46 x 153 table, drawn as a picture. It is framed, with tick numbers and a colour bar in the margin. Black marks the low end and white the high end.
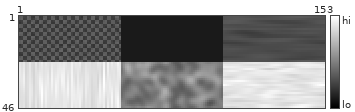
The table splits into 2 rows of 3 panels. Panel 1,1: low, checkered. Panel 1,2: very low, flat. Panel 1,3: low, streaked across, faint in contrast. Panel 2,1: very high, streaked downward, faint in contrast. Panel 2,2: middling, blotchy. Panel 2,3: very high, streaked across, faint in contrast.
